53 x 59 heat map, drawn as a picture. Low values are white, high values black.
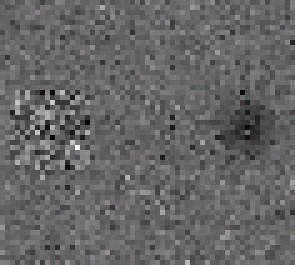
Odd patch: rougher, in the middle left. Stripes: none. Bumps: one, in the middle right. Roughest part: middle left. Ninth with the highest average: middle right.
